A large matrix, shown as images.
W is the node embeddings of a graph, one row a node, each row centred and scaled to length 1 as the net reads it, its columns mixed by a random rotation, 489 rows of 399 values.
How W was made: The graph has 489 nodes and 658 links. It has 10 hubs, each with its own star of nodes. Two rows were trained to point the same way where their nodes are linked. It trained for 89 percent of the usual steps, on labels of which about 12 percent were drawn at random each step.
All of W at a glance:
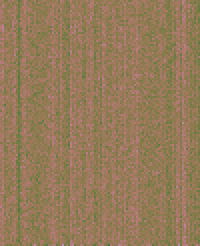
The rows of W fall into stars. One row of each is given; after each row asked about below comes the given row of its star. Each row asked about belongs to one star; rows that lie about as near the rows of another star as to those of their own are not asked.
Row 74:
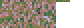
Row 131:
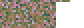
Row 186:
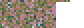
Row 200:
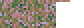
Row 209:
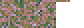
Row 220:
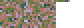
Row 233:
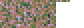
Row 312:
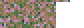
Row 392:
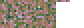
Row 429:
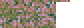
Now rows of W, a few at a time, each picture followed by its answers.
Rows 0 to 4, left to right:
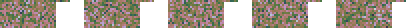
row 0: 312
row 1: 312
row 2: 74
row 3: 429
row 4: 186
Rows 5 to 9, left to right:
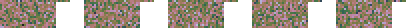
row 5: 220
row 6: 200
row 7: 209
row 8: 200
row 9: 131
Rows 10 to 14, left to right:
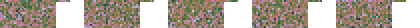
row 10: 233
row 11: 312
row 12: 74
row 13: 233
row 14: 429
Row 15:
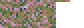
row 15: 200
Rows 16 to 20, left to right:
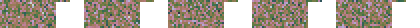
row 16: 74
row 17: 74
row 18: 209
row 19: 186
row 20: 74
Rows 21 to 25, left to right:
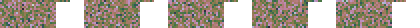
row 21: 186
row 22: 392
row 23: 131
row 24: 312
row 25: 220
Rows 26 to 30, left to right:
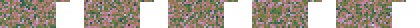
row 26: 220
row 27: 131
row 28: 209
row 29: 186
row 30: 312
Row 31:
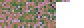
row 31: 312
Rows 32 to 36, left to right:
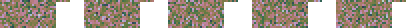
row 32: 233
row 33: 209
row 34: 74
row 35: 209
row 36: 209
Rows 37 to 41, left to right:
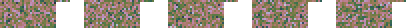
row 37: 186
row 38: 74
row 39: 233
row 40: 186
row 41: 200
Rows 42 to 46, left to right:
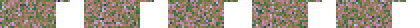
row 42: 220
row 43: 131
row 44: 209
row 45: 233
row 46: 429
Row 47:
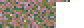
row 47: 186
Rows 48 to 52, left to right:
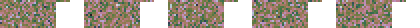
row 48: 131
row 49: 429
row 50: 186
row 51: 131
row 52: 429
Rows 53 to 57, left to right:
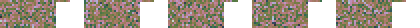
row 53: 429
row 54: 429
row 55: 429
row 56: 392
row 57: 131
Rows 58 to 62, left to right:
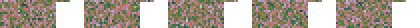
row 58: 220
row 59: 429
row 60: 429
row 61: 429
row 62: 220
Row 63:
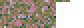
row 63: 429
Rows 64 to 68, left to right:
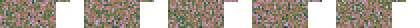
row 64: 233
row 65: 392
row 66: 392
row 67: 392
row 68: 131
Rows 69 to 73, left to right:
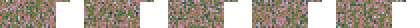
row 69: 209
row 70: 74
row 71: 131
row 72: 233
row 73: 392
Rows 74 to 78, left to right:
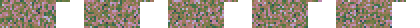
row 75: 220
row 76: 131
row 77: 429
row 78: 186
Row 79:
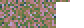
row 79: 131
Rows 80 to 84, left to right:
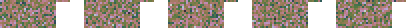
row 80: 429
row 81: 209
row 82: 233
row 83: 209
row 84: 220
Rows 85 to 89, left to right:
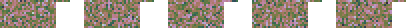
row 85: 200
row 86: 186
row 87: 74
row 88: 429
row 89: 429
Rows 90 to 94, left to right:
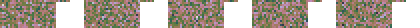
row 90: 74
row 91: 74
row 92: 74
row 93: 74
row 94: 200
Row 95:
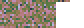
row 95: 131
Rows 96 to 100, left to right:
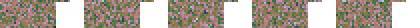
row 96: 220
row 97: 220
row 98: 74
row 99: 429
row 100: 429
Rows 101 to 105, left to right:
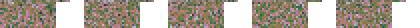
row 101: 312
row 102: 131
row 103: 74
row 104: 200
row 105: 312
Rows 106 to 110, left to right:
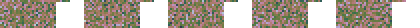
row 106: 209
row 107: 209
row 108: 233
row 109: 233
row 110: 392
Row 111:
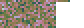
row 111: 209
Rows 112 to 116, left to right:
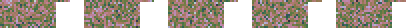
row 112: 220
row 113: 209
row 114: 312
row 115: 200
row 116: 429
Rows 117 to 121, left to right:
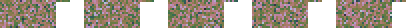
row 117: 209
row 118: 392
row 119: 392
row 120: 186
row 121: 186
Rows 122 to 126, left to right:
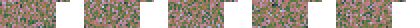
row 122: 429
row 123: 186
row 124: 312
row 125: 220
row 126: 186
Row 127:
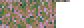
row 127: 220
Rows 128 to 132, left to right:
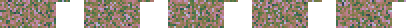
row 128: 209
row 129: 74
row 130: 220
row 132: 74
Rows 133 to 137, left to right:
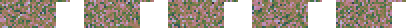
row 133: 312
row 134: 429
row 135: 429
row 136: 220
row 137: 429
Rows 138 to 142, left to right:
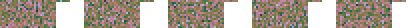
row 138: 131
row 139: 131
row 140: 200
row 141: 186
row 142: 392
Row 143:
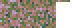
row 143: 233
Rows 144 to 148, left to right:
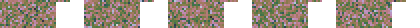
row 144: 186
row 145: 220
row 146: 429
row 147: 200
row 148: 131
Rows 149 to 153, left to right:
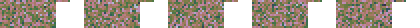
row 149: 200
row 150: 186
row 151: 200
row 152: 200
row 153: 209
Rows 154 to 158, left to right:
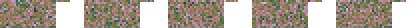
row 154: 220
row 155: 186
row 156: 429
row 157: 233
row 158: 209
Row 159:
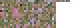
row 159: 200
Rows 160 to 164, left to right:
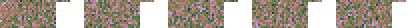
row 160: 209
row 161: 429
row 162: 74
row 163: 312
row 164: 312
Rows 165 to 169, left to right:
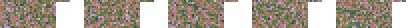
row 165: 233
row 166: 74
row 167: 392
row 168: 131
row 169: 392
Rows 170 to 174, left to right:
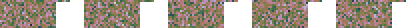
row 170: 209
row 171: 74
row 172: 429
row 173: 186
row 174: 209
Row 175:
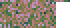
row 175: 429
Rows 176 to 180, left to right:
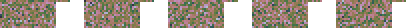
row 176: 392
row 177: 209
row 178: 429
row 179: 220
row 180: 186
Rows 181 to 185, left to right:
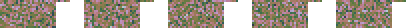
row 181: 392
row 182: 233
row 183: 209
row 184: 200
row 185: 392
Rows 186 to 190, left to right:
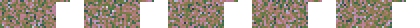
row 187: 392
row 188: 200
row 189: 209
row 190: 209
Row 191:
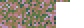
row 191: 209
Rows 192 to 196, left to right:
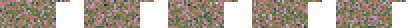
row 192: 131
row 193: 220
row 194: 220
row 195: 233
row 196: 392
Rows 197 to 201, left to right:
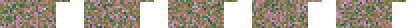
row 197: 220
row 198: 429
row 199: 312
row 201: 131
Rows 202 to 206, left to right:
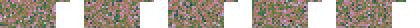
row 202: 186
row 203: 74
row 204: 233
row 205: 200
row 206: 200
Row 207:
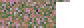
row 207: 312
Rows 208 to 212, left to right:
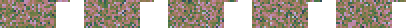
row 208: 392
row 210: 74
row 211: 74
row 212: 131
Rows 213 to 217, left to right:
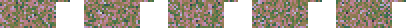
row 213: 186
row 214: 220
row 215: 233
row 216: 131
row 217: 200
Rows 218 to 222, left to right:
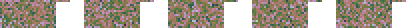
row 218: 429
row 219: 209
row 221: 392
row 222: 312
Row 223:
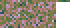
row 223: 220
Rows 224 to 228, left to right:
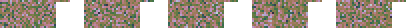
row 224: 200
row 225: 131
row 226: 200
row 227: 312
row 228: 429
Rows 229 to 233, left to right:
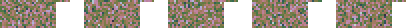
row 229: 131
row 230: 392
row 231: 429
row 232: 209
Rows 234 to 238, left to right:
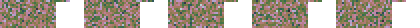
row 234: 312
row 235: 209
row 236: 429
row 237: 392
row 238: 429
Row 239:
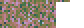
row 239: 200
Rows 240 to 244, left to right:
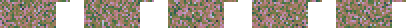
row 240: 209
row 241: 186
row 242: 131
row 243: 186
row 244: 392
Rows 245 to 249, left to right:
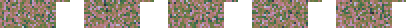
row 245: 186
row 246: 209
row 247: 186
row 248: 392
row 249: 233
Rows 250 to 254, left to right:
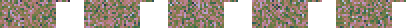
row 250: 233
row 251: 200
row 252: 131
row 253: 220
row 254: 131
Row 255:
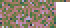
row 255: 74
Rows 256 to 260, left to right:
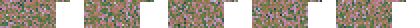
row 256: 220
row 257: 74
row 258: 429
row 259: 233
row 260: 429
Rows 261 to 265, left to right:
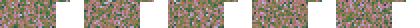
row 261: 312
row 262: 392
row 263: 186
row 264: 392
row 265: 209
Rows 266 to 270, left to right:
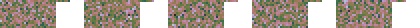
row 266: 186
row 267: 74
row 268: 233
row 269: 209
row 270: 200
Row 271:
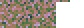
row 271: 209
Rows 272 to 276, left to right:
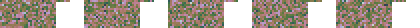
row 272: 131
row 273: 200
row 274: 392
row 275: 131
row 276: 312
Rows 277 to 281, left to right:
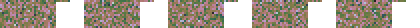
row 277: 186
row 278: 220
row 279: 392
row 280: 131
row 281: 392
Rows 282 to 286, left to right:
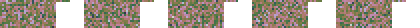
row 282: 233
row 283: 233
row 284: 233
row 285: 200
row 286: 429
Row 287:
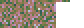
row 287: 186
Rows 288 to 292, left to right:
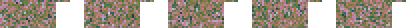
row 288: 233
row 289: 233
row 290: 209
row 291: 200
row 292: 233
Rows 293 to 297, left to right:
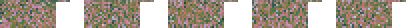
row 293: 312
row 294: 233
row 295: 429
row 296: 209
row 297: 429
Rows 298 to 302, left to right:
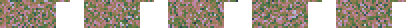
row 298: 392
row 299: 74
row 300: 186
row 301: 392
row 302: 312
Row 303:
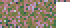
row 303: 429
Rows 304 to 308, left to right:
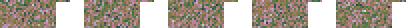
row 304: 74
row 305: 392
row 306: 312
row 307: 220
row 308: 220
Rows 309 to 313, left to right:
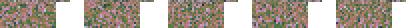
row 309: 220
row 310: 220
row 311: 186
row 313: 312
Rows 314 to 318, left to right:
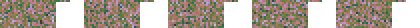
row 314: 131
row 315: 186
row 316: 200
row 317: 392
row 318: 312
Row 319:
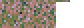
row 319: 74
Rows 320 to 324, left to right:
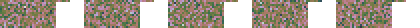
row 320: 312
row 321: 392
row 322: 429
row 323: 131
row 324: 233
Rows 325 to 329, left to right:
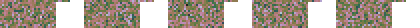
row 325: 233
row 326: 200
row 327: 209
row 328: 312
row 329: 312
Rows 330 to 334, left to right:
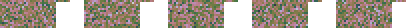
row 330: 131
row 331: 200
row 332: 186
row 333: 220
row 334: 186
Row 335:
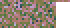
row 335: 429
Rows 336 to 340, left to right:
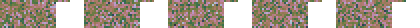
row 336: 233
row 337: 131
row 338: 200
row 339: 209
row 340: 186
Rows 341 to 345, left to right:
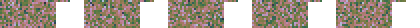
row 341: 429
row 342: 209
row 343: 209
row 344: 209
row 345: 312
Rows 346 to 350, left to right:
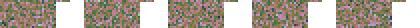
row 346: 392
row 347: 429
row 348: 200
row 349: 186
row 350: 209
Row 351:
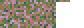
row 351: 233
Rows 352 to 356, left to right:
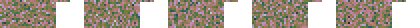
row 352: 392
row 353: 200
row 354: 233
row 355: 131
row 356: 200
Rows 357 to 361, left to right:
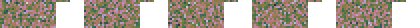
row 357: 131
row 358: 200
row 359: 131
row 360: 200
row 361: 131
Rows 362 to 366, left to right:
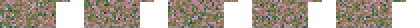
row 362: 392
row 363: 312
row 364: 392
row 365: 209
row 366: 209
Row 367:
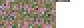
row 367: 233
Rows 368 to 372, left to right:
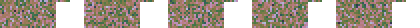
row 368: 392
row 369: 74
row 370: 312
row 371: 131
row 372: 209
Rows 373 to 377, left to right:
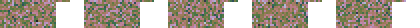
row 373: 200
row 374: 200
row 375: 74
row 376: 429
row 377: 312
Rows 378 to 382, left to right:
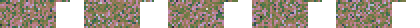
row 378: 186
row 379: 200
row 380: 186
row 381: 233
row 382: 200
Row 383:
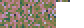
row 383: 233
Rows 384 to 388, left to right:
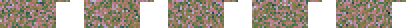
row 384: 186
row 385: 429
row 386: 392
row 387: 186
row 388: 429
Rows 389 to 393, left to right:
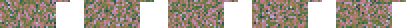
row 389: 209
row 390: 186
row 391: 200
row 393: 186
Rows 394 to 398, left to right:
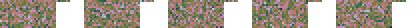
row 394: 200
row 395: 392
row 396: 392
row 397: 392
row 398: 220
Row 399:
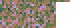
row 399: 312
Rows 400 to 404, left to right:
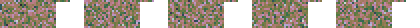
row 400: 220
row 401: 220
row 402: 392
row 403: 209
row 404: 186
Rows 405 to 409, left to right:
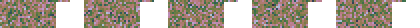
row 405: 233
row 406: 233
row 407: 131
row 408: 312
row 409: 209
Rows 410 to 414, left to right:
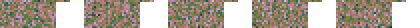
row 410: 131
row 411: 233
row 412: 74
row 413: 186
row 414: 209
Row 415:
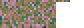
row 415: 74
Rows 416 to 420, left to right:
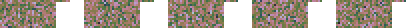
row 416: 312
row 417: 220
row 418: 233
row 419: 186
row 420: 209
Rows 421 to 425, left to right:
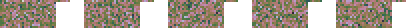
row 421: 200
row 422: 233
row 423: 429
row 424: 233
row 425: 429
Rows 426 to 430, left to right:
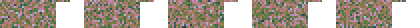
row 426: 233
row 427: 131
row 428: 429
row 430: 233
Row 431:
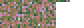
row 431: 74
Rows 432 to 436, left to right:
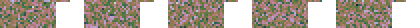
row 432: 429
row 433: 74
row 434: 220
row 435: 186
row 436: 220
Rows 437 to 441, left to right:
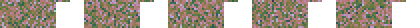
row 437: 74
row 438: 74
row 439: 74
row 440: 200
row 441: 220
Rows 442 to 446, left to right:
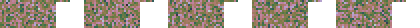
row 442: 186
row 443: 200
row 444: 186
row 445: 429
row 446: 74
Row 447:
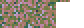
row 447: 131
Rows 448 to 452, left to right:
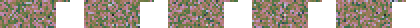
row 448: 74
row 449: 209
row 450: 74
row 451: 312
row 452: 233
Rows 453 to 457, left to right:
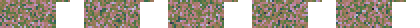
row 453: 200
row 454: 74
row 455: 209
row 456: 186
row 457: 312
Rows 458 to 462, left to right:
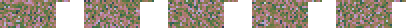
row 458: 312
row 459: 233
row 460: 220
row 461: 429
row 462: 233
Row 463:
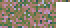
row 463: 200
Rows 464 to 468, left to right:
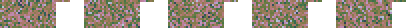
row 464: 220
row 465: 186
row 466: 200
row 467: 131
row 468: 74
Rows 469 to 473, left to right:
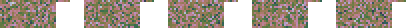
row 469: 186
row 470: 209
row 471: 200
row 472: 200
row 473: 131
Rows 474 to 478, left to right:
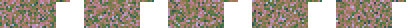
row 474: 312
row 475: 74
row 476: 200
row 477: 186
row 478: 209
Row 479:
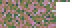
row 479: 233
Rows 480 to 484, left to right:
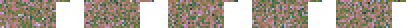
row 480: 74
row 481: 209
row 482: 233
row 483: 209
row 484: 131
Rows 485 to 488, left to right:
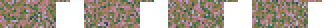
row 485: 312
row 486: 429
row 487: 233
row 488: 429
